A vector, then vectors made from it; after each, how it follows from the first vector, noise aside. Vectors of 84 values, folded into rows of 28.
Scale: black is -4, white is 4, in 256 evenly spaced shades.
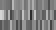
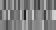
reversed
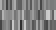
wrapped around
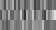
reversed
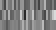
reversed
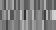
reversed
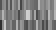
wrapped around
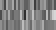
reversed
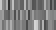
wrapped around
